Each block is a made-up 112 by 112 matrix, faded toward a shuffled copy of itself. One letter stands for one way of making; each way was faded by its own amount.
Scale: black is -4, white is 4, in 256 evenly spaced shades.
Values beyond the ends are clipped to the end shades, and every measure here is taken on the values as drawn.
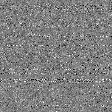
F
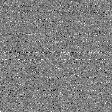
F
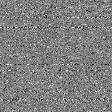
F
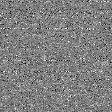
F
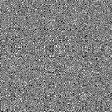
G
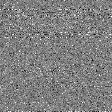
F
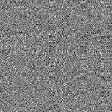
G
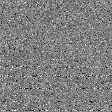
F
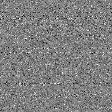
F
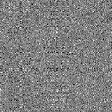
G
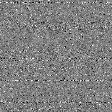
F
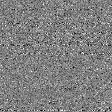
F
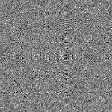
G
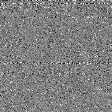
F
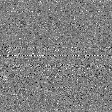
F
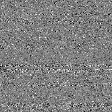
F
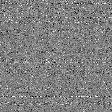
F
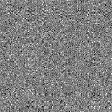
G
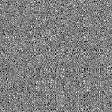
G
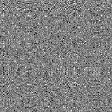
G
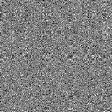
G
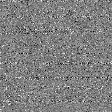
F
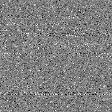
F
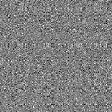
G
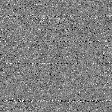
F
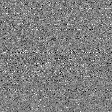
F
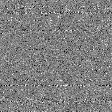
F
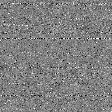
F
